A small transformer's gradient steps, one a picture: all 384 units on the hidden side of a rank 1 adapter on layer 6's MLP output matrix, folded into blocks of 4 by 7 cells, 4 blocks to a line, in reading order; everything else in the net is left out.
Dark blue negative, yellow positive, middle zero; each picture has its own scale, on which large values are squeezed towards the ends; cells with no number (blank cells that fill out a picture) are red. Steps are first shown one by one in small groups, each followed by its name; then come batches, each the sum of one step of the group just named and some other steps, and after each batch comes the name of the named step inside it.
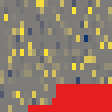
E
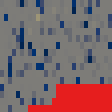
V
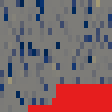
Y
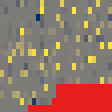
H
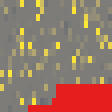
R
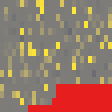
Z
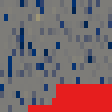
V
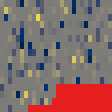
V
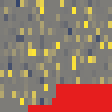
Z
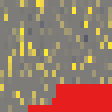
E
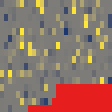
R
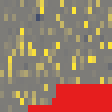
H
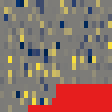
Y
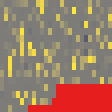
E
